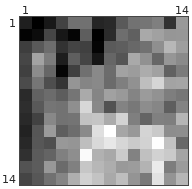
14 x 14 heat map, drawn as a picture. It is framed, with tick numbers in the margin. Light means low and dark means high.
No regular stripes run through it. On average the colour sits 50% of the way up the scale. The ninth with the highest average is the top left. The halves do not mirror each other. Values rise toward the top left. No single row or column stands out from its neighbours. The values follow a bell shape.
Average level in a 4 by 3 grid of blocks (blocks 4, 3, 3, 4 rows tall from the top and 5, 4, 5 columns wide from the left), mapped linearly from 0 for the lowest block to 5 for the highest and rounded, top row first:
552 / 422 / 412 / 301
